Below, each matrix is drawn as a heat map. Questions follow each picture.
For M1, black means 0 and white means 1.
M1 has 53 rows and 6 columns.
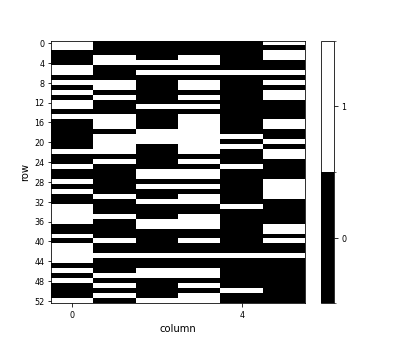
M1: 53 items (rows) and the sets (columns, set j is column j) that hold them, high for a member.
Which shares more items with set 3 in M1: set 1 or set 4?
set 1
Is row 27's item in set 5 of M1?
no
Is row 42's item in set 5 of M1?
no
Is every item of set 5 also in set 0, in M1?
no
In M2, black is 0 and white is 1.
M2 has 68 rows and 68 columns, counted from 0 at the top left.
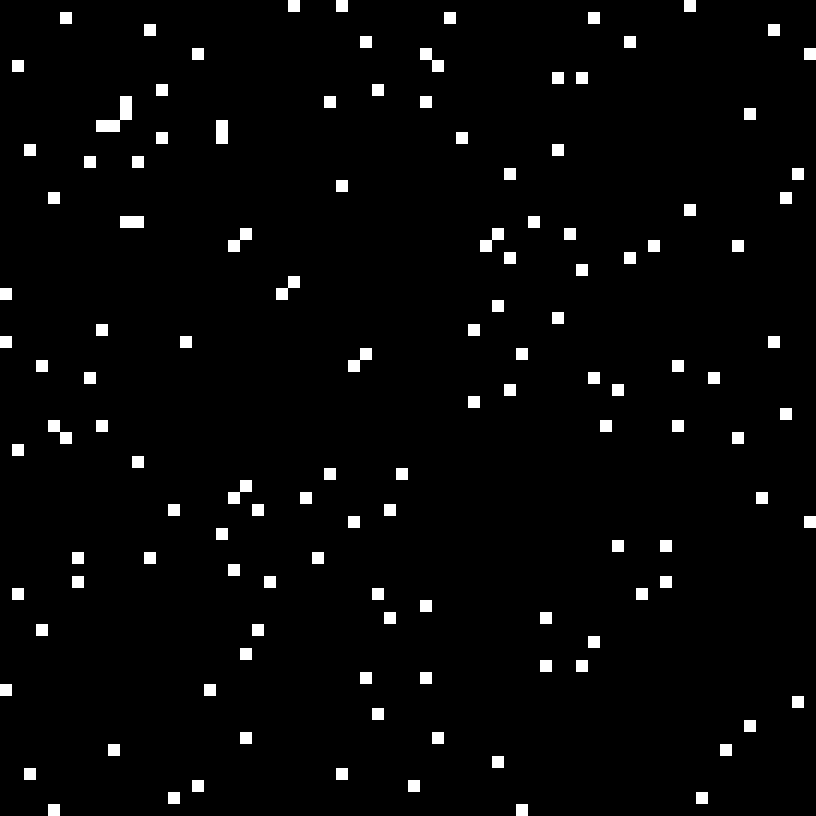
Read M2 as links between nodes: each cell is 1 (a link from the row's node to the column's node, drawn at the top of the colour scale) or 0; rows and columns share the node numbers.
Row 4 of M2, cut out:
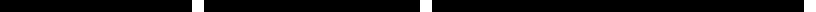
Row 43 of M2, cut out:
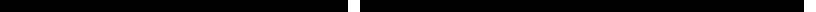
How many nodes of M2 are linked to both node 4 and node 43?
1
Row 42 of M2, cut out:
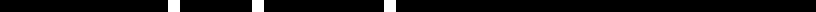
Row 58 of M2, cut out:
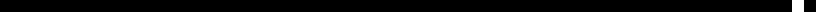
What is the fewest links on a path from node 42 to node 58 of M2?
3
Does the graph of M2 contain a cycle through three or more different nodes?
yes
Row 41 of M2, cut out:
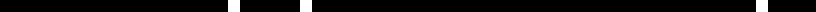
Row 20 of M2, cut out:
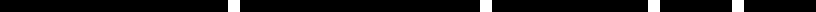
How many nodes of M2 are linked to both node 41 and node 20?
1
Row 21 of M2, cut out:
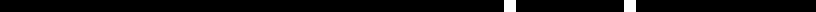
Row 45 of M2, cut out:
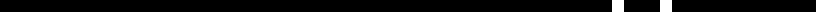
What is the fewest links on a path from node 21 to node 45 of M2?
4
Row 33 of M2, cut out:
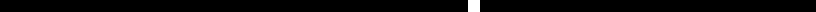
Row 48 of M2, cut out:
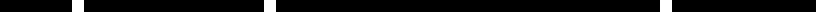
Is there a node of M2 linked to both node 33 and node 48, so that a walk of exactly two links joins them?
no
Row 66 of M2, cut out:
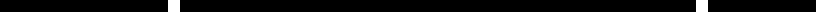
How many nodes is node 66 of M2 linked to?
2
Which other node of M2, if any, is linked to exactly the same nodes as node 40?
node 54
